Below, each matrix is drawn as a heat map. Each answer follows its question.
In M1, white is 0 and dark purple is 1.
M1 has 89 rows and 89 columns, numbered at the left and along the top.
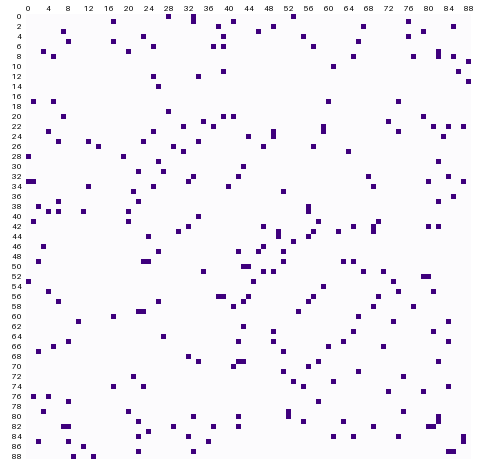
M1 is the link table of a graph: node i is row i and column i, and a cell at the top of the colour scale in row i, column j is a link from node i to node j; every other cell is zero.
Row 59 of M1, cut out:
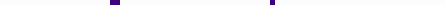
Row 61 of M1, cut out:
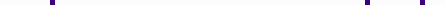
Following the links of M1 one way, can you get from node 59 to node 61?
yes
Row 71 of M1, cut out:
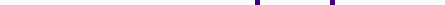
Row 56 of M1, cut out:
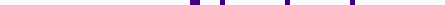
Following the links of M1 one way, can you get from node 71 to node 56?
yes
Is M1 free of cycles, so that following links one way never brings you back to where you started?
no
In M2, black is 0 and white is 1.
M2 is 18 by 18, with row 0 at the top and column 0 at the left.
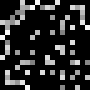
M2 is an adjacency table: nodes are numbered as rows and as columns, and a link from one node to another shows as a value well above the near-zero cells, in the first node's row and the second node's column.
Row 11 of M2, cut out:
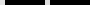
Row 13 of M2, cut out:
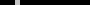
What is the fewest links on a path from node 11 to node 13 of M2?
4
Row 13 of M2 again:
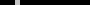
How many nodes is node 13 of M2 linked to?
1
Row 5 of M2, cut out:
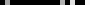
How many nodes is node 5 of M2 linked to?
4
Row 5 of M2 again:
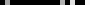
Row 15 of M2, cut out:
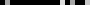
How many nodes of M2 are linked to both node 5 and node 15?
4
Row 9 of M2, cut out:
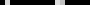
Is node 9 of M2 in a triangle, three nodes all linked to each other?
no
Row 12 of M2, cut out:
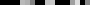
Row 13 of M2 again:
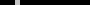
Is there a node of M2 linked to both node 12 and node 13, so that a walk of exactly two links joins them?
no
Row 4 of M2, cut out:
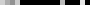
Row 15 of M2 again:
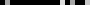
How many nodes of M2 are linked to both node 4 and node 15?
2
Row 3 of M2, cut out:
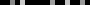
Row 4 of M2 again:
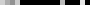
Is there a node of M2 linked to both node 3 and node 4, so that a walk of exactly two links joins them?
yes
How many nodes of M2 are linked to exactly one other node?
1
